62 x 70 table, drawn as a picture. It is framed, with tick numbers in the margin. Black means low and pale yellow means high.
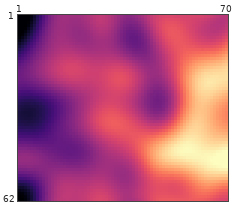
Slope: up to the right. Roughest part: middle right. Grain: smooth. Ninth with the highest average: bottom right. Odd rows or columns: none. Lone odd cells: none.
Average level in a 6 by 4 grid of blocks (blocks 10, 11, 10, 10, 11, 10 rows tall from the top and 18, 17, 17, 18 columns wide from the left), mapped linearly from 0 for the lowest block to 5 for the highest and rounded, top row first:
0222 / 1224 / 1224 / 0224 / 1135 / 1223
